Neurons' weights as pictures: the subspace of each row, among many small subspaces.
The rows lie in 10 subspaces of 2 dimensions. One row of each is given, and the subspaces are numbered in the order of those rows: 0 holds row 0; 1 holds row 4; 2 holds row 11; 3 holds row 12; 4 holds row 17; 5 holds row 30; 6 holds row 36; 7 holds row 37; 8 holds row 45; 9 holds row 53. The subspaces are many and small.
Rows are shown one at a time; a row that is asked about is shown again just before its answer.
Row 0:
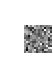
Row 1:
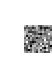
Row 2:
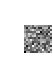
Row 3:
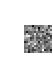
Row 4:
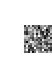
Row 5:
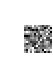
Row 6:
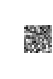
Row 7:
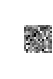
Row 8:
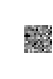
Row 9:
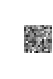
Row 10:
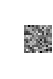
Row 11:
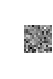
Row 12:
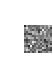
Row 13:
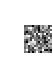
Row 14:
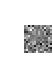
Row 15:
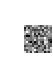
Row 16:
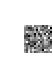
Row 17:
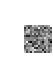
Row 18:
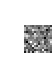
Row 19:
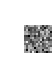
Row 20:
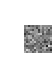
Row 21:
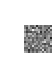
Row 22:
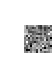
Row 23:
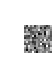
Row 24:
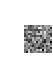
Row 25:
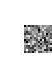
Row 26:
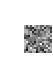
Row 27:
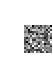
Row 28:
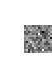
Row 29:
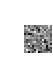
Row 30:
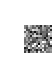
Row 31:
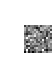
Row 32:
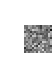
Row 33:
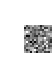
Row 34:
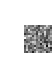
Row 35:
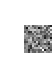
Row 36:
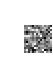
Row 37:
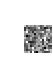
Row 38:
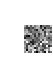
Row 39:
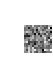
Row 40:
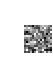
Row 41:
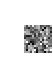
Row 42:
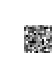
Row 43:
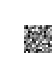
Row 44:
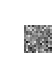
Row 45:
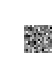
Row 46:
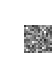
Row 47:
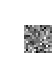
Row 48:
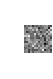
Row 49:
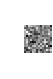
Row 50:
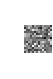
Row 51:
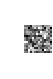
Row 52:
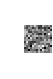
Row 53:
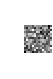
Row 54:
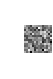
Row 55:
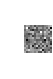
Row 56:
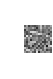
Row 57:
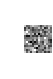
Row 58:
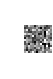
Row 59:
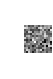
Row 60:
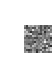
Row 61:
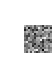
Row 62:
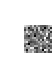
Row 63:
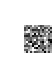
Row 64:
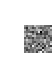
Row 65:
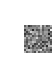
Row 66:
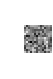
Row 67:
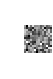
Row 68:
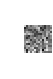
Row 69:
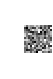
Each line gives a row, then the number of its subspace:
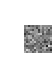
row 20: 6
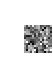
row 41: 2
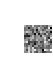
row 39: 8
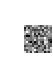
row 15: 4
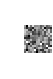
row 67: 0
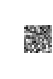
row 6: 9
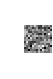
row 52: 7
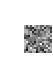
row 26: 0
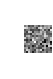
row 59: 2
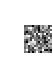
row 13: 8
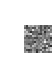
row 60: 6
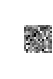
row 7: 9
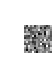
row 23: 1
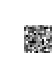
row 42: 7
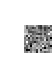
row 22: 7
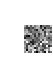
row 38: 2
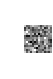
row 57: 4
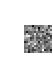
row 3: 8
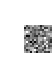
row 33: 4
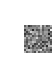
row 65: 5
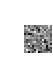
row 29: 9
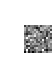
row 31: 9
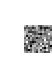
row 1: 7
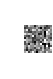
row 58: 1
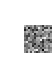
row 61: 7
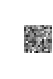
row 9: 7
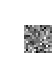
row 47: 2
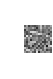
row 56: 5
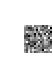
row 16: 8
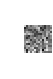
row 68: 9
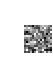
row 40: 6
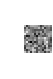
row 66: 4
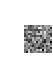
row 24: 2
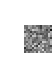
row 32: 5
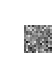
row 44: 0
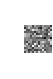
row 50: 5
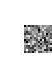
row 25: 3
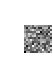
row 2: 9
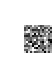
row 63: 4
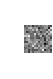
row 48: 8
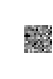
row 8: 8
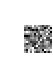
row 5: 6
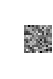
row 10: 6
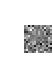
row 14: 0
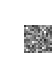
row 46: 3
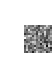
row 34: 1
